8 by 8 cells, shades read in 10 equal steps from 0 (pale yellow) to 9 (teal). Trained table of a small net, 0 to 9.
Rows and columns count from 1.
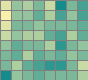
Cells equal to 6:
10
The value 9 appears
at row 1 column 6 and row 8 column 1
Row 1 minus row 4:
-1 0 0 2 -4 2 2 1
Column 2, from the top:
4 4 5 4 6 6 3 4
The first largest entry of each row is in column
6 6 8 6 6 2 5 1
